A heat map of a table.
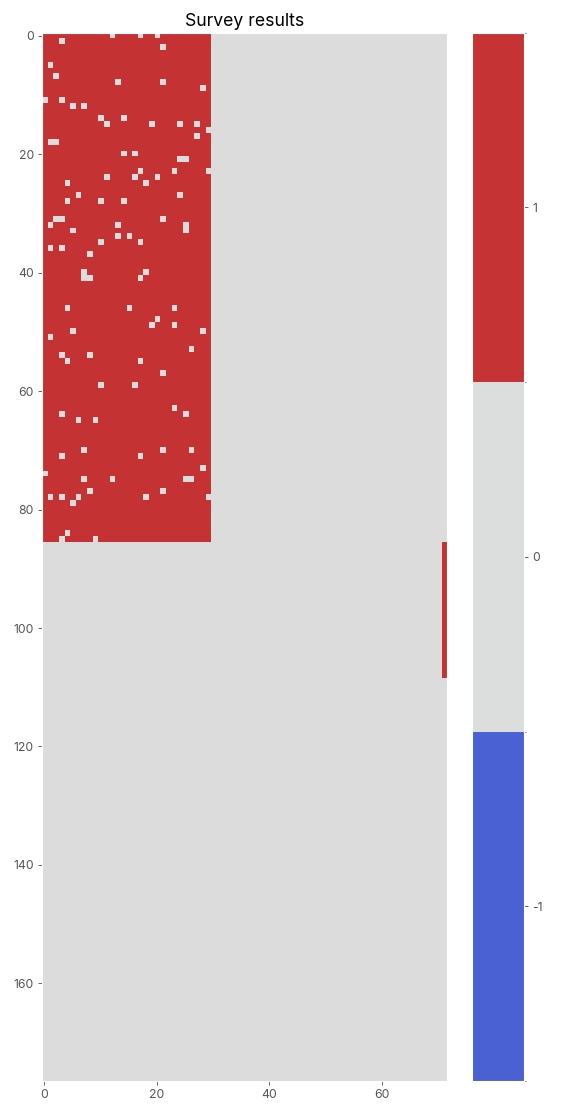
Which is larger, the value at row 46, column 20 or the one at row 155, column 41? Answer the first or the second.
the first
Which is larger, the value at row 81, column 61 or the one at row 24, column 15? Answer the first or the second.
the second
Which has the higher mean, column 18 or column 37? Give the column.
18
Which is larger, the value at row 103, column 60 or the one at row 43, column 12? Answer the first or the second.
the second
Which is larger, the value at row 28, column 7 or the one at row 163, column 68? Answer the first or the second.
the first
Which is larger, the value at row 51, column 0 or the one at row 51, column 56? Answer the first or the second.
the first
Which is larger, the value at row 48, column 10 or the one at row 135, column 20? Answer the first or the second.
the first
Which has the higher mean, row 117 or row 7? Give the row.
7
